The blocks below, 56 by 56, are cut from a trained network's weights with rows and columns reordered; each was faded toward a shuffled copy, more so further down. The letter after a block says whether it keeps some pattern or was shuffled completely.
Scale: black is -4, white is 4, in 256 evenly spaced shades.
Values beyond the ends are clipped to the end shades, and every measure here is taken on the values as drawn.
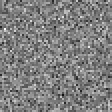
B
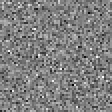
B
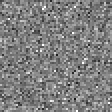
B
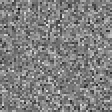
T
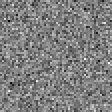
B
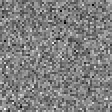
B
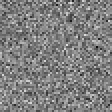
T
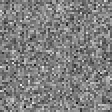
T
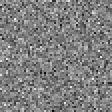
B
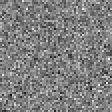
B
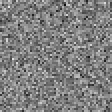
B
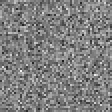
T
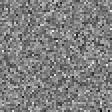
B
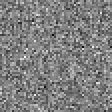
B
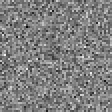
B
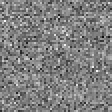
T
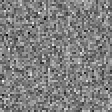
T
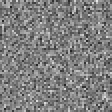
B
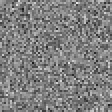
T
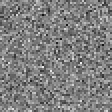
B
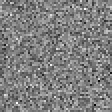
B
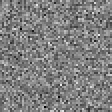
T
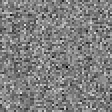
T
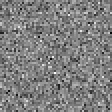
T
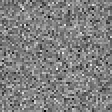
B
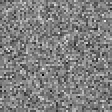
B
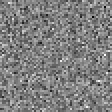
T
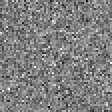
B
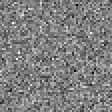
B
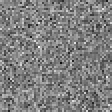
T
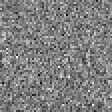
T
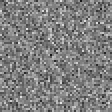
B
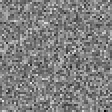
B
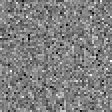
T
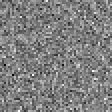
B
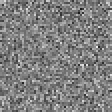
T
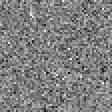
B
